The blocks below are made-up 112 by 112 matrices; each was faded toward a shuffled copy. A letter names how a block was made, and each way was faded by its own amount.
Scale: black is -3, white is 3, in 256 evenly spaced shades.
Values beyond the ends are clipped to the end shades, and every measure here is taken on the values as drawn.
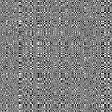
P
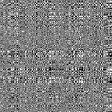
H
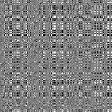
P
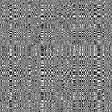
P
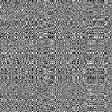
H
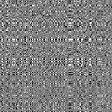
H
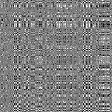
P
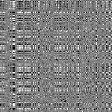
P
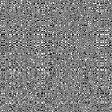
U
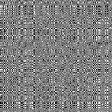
P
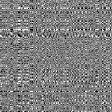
H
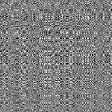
H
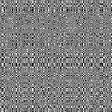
P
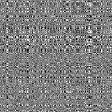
H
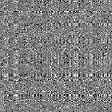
U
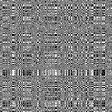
P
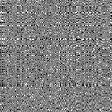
U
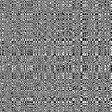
P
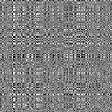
P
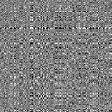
H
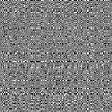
H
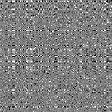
U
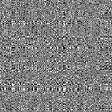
U
